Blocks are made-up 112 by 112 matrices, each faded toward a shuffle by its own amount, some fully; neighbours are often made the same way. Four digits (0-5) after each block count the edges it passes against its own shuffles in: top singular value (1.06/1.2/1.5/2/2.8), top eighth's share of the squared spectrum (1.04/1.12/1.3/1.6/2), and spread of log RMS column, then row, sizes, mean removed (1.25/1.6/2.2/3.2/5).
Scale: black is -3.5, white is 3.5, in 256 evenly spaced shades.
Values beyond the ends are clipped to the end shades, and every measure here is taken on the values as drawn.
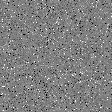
2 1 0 0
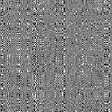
5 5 4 3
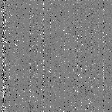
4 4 3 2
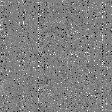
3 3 2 2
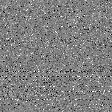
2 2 0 2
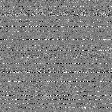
2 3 0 4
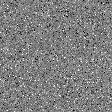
2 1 0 0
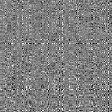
5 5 4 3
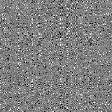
4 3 2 2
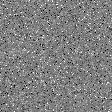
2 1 0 0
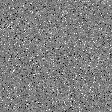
1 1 0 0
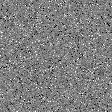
1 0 0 0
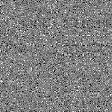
4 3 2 2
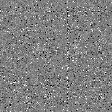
3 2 2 2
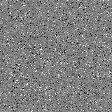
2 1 0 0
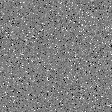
0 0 0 0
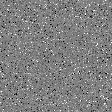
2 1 0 0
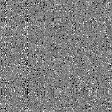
4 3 3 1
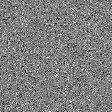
3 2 1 0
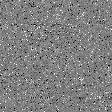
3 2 0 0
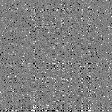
4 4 2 3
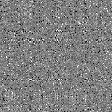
4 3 1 2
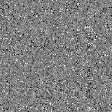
4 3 2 2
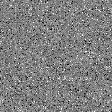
3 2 1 1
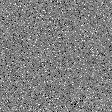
1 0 0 0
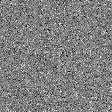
2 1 0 0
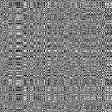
5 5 4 4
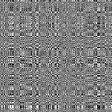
5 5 4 4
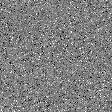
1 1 0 0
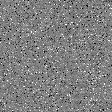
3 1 0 0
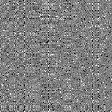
5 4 3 2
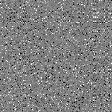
4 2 1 1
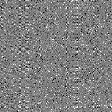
5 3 2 2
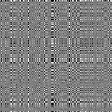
5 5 5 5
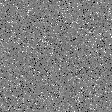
0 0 0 0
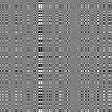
5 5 5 4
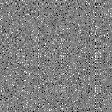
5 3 2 1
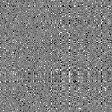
5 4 3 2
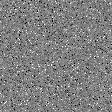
0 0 0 0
